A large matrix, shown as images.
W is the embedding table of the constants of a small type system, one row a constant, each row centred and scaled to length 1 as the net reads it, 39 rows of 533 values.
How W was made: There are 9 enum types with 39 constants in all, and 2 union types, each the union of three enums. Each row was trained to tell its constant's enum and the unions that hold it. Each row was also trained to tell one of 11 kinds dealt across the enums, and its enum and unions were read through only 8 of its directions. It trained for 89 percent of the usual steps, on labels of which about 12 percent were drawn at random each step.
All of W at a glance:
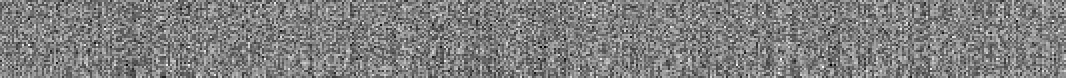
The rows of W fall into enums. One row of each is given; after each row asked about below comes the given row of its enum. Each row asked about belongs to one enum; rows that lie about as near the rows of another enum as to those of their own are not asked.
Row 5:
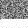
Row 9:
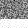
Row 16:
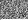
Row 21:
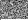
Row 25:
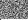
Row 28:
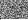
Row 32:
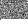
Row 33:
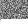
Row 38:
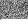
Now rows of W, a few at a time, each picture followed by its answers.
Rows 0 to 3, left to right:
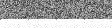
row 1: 9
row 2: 16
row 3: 28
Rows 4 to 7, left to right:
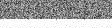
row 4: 16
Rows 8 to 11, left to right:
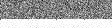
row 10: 38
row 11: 9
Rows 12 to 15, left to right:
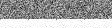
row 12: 28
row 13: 33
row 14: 38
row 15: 33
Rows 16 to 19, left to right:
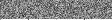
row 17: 38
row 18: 5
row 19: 38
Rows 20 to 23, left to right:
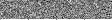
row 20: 9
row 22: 28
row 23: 32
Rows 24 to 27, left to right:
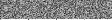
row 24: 28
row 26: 21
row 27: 32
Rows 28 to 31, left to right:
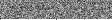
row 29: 5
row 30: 5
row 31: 5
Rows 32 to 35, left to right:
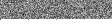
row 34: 33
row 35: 38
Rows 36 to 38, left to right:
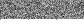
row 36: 5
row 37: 33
